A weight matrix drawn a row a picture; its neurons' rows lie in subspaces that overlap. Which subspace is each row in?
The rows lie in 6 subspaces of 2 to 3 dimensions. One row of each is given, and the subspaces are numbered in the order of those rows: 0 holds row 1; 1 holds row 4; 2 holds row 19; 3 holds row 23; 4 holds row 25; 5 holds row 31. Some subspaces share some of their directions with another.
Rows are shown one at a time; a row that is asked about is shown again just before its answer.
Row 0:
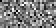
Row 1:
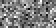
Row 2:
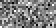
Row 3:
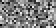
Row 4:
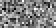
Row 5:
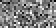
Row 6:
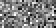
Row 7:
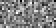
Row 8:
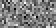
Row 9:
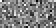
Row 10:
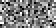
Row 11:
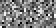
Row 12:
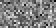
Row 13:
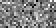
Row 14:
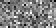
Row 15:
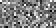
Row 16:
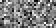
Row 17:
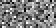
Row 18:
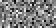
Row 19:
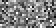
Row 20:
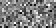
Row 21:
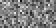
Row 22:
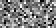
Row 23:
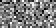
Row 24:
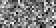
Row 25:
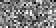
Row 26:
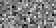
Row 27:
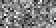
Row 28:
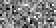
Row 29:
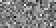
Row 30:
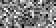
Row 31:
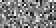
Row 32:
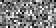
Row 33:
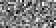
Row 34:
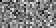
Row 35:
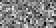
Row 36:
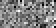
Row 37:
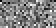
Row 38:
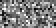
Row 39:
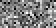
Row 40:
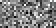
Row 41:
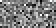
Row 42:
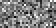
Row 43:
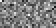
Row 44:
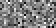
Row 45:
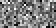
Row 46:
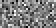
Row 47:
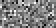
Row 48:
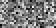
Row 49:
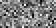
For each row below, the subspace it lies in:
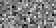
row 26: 5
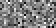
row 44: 0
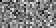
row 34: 3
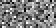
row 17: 3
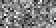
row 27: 0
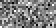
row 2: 5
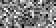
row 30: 0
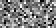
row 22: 0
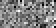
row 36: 2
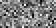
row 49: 0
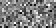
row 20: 3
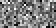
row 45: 0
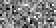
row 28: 5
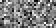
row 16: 0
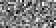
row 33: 2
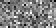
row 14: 4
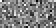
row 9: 5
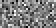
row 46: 5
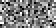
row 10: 2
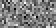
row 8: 0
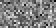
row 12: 4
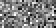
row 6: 5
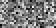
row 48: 2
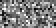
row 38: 1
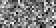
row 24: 2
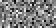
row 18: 3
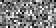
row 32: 4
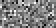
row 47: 5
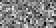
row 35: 5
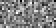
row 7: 2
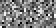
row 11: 3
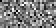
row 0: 3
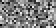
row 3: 2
